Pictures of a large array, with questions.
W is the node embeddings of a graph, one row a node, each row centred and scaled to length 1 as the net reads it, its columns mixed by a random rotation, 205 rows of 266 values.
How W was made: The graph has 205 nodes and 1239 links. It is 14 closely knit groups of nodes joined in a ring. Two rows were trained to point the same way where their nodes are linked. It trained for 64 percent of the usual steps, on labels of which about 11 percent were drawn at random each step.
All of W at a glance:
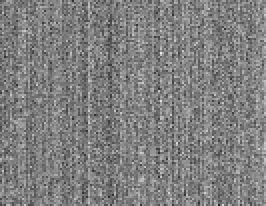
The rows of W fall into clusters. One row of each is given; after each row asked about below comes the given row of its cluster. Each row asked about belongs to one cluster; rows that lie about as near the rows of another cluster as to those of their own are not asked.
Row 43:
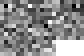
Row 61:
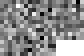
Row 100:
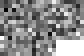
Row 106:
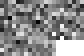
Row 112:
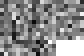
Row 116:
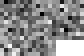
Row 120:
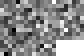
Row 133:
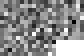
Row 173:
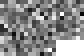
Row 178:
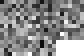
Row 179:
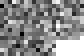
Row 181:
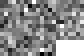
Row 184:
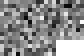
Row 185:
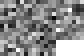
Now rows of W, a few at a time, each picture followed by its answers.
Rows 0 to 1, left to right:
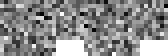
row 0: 173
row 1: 116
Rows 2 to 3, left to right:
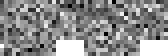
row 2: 184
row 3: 116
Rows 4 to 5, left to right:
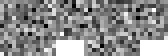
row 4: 43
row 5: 185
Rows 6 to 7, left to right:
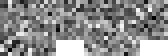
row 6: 106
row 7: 116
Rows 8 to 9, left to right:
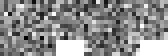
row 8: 61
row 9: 179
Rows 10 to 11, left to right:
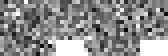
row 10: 112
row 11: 173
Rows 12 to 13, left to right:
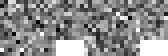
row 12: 106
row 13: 173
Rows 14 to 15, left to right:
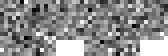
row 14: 112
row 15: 100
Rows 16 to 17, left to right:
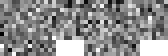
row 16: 184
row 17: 178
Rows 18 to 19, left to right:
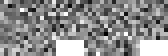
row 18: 184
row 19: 116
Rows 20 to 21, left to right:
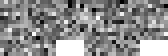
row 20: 133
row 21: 178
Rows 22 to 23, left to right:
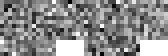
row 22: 100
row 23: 181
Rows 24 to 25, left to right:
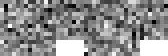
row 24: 43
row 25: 106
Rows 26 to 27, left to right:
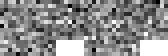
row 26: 185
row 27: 133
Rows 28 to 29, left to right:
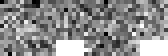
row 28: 178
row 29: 179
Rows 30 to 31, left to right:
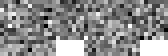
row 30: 43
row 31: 133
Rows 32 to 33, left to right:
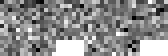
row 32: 178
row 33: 185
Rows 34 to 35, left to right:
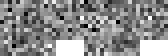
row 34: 120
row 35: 178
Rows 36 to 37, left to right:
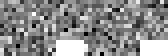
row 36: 173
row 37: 184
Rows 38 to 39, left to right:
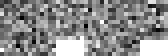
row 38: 179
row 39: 185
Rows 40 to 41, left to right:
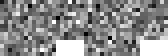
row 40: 181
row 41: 184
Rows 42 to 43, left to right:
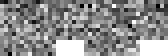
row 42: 178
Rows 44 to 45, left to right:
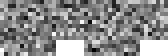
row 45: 181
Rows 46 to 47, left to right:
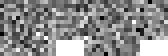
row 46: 112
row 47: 100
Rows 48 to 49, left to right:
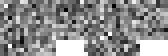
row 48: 120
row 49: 181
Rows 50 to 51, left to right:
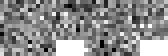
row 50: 184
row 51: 179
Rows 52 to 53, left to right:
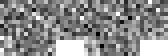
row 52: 173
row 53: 173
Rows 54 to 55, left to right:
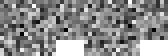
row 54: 173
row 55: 43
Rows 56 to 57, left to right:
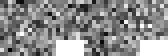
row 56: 106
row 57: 179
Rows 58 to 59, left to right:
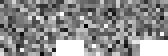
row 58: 173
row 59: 116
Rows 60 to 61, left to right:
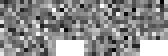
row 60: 116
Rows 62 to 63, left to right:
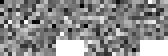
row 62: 178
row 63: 185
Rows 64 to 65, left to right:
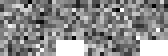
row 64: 61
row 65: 184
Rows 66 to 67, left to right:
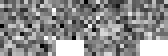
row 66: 116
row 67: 178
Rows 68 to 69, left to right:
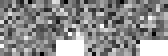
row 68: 100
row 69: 178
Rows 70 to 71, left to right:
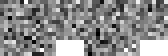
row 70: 112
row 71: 120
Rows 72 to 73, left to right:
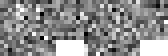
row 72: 61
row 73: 184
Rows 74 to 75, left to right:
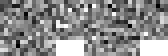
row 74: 179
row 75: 43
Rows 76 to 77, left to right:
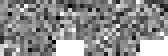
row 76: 184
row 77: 100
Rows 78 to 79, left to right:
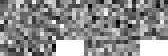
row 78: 181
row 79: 43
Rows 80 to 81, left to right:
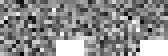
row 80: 100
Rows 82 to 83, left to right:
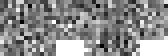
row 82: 181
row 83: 179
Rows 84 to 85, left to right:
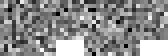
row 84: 120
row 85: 178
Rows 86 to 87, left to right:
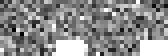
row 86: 173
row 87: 184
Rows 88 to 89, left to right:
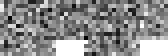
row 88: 43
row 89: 179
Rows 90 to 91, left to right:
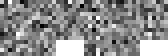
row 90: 106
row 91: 178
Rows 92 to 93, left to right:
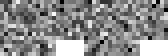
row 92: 116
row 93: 106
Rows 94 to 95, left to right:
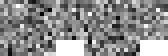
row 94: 61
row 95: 181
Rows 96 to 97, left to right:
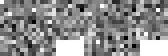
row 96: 100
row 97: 61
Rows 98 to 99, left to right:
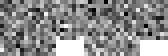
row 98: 179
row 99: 116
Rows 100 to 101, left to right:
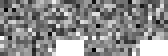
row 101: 133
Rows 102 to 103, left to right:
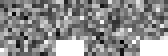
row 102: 179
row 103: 112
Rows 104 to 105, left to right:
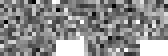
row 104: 100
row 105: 181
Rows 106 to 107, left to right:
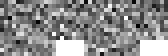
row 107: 184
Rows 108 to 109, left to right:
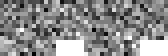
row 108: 100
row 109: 116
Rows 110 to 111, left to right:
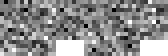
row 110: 116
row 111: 185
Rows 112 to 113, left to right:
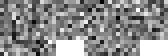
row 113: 100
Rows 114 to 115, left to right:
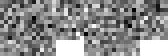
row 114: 100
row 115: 43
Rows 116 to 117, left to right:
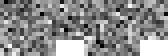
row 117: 173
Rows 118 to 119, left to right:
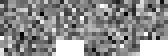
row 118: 173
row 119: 61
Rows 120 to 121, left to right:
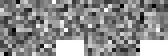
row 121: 184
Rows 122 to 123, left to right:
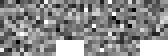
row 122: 106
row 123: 43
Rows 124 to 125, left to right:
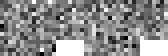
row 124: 181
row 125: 61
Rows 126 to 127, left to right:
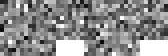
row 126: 181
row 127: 106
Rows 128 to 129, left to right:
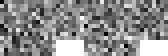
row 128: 173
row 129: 116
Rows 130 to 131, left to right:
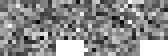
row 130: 61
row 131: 106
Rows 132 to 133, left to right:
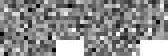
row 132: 184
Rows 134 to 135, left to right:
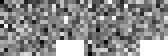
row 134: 178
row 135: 120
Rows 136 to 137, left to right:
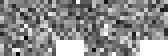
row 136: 184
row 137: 106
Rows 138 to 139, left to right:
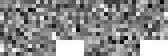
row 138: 184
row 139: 61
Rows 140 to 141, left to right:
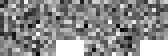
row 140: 112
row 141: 185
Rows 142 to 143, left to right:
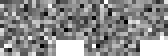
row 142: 116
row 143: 120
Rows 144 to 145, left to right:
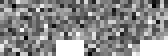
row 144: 184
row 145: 133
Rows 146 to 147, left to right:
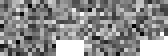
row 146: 181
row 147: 100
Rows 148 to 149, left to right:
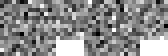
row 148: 179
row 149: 120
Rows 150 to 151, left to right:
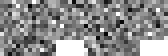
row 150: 181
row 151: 173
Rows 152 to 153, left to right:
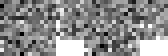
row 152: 179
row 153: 179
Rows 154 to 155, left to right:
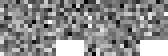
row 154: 43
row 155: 178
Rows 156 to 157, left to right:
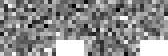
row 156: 43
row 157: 173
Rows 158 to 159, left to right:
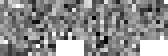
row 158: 61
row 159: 120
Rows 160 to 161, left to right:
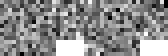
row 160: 100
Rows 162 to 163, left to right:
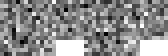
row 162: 120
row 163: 179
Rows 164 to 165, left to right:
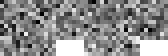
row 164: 173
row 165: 116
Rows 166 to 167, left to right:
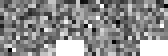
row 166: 133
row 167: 178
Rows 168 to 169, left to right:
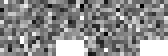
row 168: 133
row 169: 173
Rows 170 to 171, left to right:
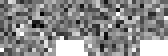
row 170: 106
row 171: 173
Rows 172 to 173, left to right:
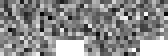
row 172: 116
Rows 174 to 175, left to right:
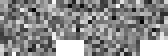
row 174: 184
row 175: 100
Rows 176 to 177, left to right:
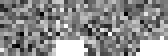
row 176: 179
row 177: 173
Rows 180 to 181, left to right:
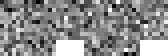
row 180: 178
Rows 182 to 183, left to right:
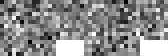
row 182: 178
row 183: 61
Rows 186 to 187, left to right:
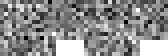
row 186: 61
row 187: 116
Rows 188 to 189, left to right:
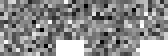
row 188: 185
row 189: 179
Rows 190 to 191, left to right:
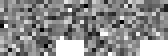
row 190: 185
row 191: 106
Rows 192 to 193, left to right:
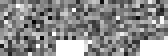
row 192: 61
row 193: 185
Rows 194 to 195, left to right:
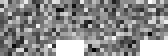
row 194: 120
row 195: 185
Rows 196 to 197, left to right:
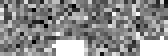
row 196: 43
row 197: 184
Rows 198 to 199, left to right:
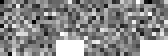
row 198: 178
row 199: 100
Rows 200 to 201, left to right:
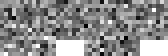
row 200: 116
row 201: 185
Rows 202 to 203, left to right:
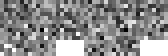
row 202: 116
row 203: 185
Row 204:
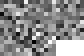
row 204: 112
